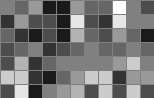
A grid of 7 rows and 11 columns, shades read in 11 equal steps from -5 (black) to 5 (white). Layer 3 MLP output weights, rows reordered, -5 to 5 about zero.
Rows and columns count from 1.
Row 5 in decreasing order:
3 2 1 0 0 0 0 0 -1 -2 -3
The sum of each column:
-7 5 -15 -16 -14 9 -3 -1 5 6 -8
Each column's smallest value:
-3 -3 -4 -4 -4 -1 -2 -3 -3 -1 -4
